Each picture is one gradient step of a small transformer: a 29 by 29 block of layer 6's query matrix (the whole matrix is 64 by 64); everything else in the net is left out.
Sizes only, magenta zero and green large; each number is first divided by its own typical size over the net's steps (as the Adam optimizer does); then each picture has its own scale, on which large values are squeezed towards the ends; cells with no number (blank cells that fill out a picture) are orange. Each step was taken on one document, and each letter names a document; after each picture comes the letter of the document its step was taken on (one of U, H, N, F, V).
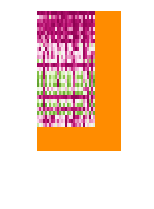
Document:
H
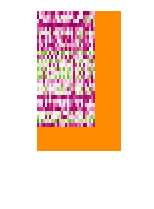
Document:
H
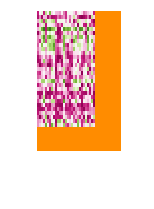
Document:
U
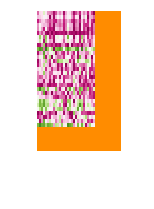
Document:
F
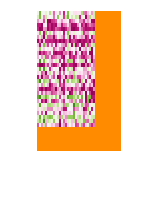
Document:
F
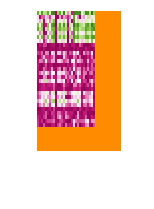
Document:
U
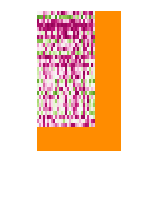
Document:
H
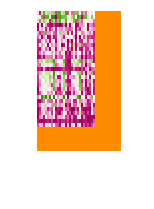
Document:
U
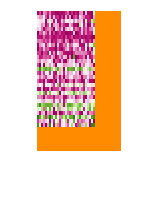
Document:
F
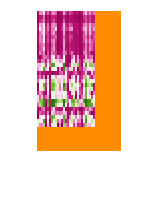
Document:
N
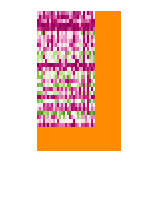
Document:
H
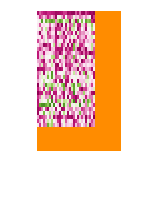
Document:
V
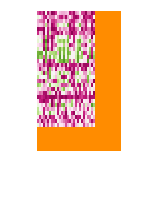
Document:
H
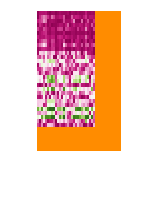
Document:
V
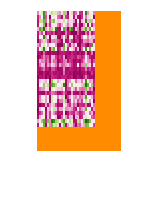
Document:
N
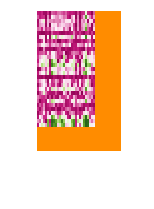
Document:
N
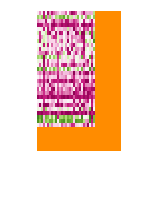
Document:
H
